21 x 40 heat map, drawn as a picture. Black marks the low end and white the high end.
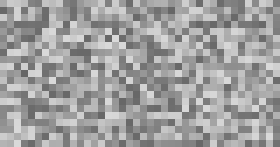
There is no seam. There is no overall slope. The grain is fine, like static. Neither half mirrors the other. Overall the values sit about 60% of the way up the scale. The values spread evenly over their range.
